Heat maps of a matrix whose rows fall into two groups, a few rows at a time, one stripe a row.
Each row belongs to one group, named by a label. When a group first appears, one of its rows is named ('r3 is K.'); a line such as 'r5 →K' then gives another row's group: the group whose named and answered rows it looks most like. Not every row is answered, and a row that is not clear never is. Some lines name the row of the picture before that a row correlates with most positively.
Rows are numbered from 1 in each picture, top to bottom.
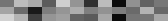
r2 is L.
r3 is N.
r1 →N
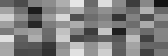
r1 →L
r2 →L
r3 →N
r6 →N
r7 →L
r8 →L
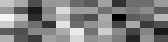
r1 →N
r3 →N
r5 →L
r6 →L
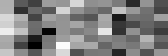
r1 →L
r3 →N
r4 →N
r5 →N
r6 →L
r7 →L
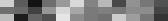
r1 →L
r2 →L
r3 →L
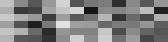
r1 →N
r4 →L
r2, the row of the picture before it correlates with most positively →2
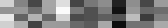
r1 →N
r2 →N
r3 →N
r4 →N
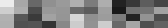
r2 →N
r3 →L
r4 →L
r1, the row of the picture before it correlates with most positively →4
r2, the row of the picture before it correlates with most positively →4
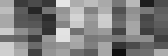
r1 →L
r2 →L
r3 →L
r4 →L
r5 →N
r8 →N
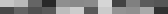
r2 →L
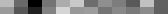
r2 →L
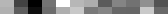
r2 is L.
